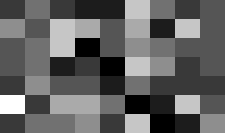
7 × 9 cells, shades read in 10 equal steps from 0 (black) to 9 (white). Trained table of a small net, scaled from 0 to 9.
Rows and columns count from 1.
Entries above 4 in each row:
1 5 2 2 1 4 3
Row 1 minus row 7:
0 0 -2 -4 -1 0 4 1 -2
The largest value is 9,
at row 6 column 1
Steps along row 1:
up down down same up down down up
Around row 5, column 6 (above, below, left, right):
7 0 1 2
